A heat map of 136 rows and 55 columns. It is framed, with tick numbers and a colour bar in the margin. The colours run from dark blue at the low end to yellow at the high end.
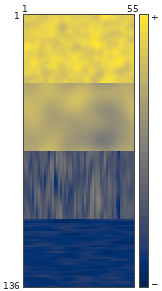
It is made of 4 by 1 panels. Panel 1,1: very high, blotchy, faint in contrast. Panel 2,1: high, smooth. Panel 3,1: low, streaked downward. Panel 4,1: very low, streaked across, faint in contrast.
